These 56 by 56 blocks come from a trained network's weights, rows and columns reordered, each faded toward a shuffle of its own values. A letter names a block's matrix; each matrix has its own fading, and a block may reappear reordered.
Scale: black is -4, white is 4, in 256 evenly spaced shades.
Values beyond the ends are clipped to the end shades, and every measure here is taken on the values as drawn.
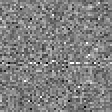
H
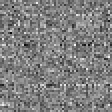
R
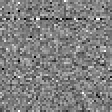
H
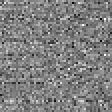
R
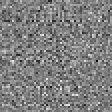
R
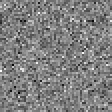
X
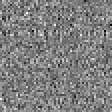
H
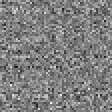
H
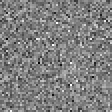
X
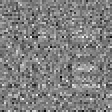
R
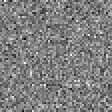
X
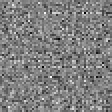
R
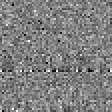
H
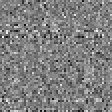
R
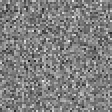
X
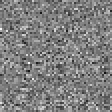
H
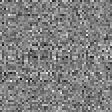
R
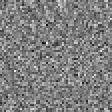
H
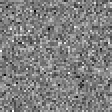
X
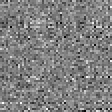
R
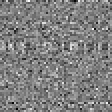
R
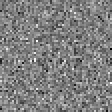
X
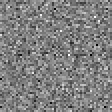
X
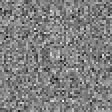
H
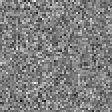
X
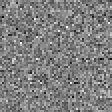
X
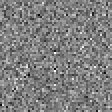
X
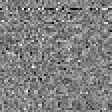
H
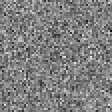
X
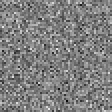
X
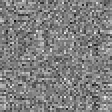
H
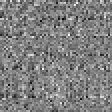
R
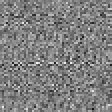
R
